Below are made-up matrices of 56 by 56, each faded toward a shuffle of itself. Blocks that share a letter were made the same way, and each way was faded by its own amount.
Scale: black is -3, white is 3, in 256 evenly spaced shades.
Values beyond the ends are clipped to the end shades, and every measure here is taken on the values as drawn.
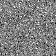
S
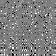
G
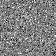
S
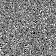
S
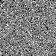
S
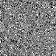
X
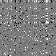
G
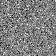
S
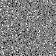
X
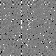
G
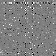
G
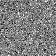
S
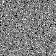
S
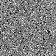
S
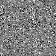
X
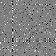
G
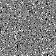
X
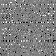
G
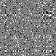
G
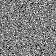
S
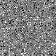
X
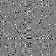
G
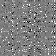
G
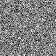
S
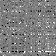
G
